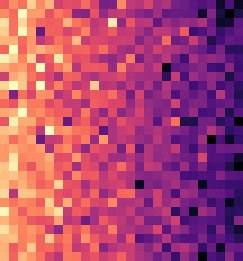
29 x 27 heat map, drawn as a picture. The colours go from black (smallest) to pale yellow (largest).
On average the colour sits 50% of the way up the scale. Fine speckle covers the field. No single row or column stands out from its neighbours. Values rise toward the left. No regular stripes run through it.
